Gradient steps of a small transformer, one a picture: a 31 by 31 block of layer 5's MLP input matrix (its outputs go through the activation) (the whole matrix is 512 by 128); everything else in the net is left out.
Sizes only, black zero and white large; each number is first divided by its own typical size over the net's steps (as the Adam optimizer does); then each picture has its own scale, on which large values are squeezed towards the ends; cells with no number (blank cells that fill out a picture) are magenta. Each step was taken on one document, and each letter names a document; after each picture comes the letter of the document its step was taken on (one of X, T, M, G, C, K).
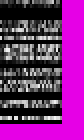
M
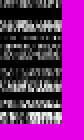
M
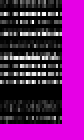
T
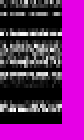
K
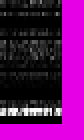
K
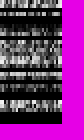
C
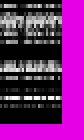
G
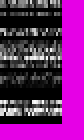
K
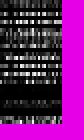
T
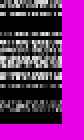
C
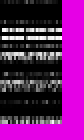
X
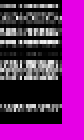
G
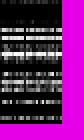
X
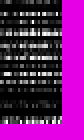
T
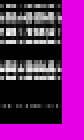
G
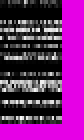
M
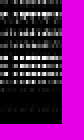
T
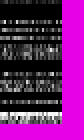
X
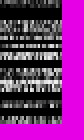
M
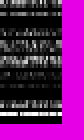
K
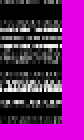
M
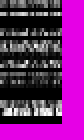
K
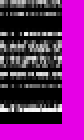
C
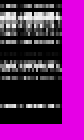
G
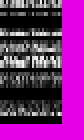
K
